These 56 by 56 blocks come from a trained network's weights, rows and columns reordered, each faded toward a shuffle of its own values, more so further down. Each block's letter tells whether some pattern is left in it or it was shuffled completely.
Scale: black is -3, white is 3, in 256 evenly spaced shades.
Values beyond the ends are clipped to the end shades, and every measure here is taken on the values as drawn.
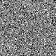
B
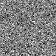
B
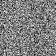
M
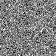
M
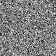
M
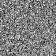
B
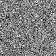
B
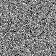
M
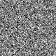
B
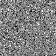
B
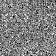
B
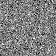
M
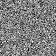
M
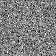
M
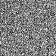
B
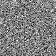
M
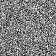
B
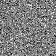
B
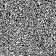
M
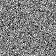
M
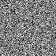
M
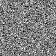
B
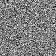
B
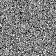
M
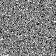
M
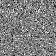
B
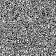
M
